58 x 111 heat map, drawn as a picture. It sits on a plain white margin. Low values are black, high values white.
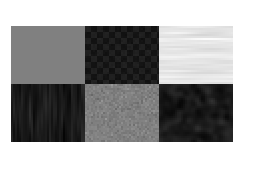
It is made of 2 by 3 panels. Panel 1,1: middling, flat. Panel 1,2: very low, checkered, faint in contrast. Panel 1,3: very high, streaked across, faint in contrast. Panel 2,1: very low, streaked downward, faint in contrast. Panel 2,2: middling, fine-grained, faint in contrast. Panel 2,3: very low, blotchy, faint in contrast.
